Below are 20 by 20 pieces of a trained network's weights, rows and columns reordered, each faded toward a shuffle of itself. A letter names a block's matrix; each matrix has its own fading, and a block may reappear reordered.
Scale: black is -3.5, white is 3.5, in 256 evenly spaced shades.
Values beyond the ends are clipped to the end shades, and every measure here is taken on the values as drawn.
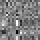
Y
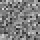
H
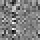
Y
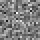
H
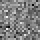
H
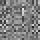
Y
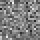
H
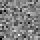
H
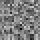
Y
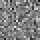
H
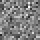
H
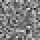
H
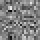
Y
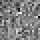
H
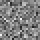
H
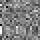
Y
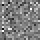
H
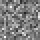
H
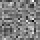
Y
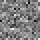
H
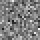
H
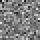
H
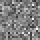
H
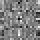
Y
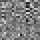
Y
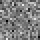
H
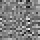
Y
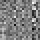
Y
